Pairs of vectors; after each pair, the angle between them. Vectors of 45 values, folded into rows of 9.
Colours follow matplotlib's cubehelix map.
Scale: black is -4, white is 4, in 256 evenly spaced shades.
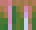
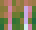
nearly parallel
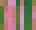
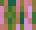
nearly opposite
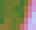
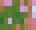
partly aligned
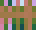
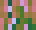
partly aligned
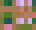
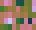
nearly opposite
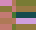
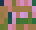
partly opposed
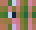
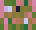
orthogonal
